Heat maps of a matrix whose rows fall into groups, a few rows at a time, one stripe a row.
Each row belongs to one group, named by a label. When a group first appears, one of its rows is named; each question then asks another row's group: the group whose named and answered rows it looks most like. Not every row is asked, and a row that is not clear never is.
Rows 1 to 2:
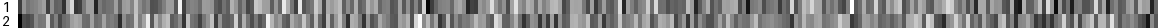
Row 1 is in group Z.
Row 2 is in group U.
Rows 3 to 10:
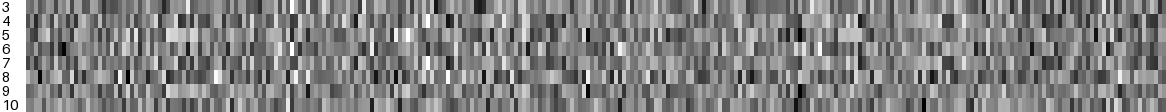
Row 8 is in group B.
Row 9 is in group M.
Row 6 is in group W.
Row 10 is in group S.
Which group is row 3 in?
Z
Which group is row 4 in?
U
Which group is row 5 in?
M
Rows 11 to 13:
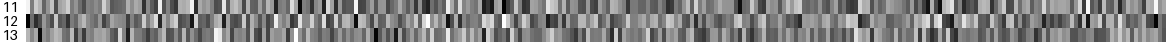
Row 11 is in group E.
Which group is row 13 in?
B
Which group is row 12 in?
U
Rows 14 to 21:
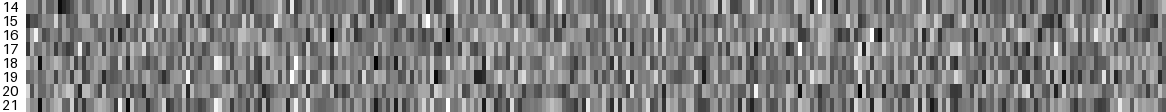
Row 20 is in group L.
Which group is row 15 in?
U
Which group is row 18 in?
B
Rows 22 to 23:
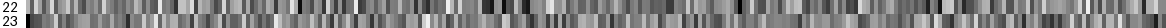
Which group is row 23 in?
U
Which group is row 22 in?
E
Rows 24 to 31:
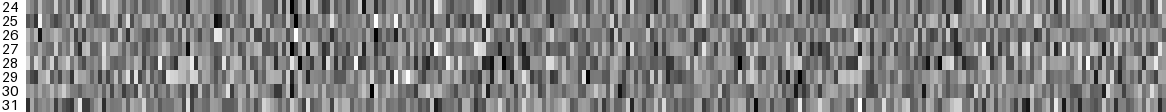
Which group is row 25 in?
M
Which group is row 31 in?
Z
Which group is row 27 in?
L
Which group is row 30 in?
S
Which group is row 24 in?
L
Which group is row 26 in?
B
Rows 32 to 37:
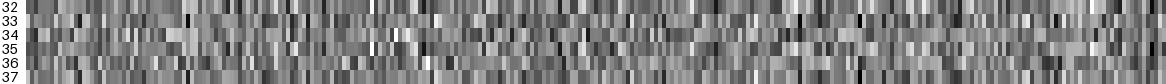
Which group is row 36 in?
U
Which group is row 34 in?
M
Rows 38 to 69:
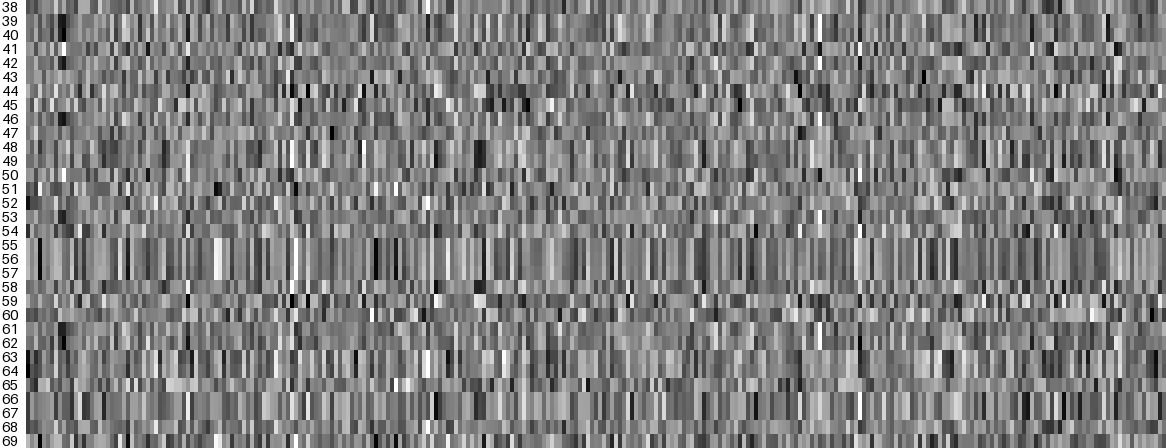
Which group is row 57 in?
B
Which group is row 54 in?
Z
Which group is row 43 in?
S
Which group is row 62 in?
W
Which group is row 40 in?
W
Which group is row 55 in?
B
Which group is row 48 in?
Z
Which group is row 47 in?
M
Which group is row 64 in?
U
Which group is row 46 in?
W
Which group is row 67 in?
Z
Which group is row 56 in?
B
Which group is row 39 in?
W
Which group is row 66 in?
Z
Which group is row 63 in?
U
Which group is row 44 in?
L
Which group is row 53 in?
W
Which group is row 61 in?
W
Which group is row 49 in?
Z
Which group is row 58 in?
Z
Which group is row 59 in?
L
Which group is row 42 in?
W
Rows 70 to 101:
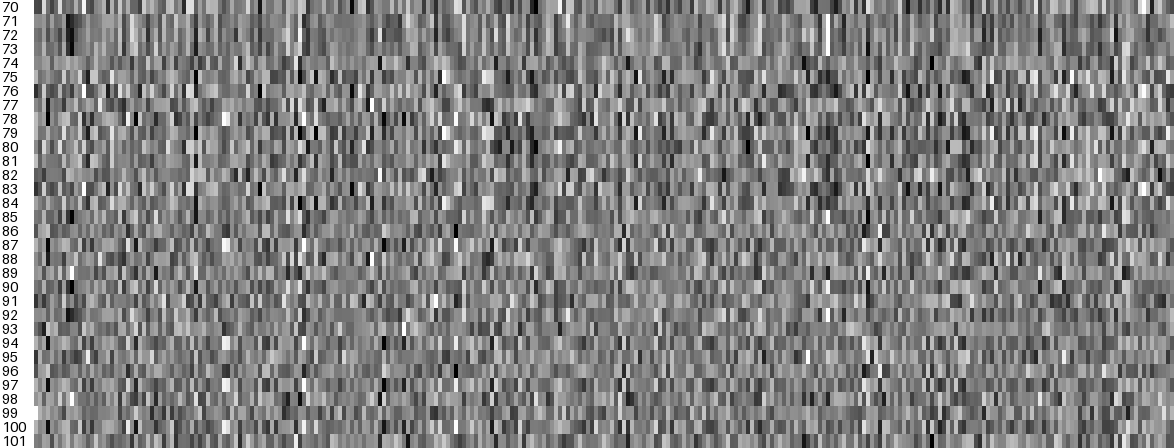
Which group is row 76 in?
E
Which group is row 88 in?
Z
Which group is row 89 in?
S
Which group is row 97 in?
B
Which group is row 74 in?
S
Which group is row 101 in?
S
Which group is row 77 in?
Z
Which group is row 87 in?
B
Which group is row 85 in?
W
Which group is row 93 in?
M
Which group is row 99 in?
E
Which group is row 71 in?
W
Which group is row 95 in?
Z
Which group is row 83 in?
E
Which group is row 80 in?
E
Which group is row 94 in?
B
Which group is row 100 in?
B
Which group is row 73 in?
W
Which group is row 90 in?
W
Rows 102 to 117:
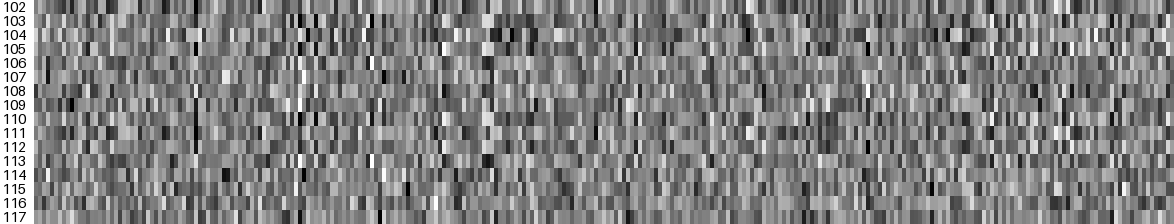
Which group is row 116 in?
U
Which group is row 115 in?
S
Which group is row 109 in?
W
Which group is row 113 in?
Z
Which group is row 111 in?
E
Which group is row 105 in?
L
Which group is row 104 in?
E
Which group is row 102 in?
E
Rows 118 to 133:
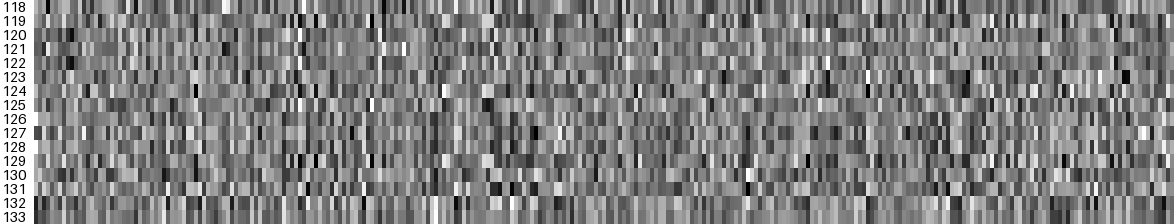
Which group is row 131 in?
E
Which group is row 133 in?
U
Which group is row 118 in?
B
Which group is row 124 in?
L
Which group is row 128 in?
E
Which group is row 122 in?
W
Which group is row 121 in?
M
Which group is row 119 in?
L
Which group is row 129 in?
L
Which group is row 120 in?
W
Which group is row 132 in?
U
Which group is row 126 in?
E
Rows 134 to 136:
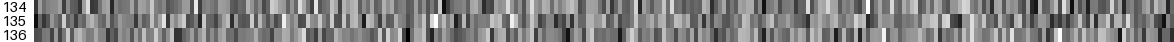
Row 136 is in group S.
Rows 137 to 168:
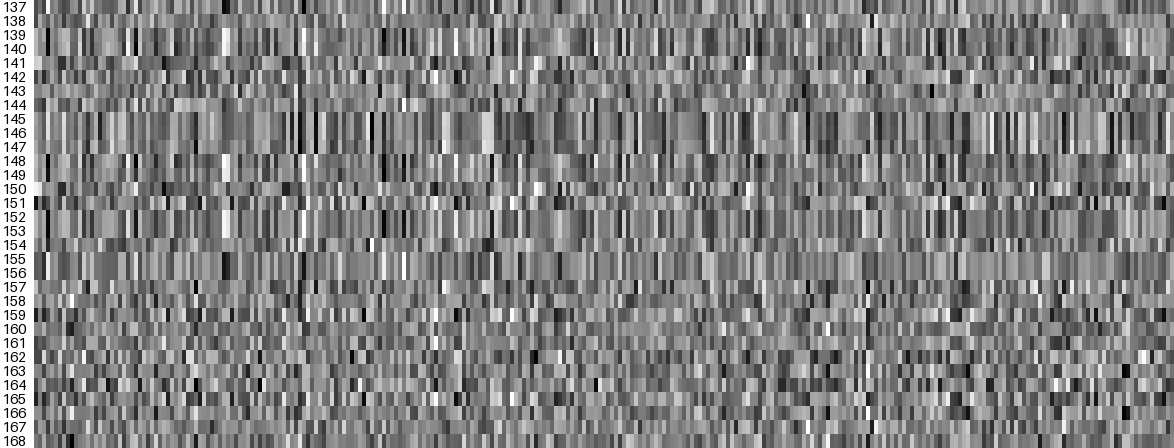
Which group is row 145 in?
L
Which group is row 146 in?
L
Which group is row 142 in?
U
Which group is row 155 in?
M
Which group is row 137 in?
M
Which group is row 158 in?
S
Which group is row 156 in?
M
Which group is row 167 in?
Z
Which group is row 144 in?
M
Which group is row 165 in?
U
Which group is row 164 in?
E
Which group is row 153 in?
B
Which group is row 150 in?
E
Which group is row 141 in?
E
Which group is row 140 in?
B
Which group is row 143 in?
S
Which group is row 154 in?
Z
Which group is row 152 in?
B
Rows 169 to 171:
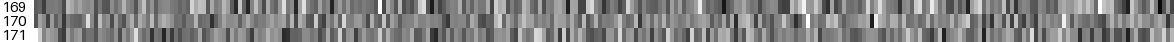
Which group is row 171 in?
E
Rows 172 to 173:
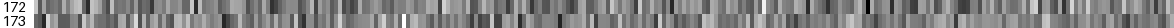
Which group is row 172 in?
L
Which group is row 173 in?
M
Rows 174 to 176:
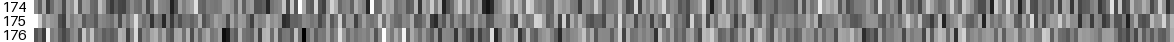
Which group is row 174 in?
Z
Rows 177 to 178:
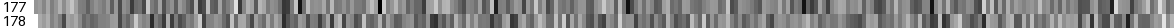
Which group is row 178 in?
E
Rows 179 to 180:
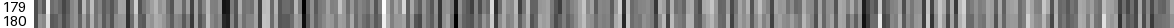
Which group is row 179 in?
M
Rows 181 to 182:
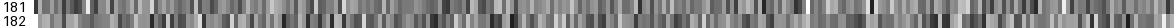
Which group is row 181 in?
Z
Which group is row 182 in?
E
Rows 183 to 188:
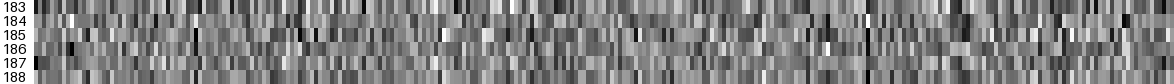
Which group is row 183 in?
U
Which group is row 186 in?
W
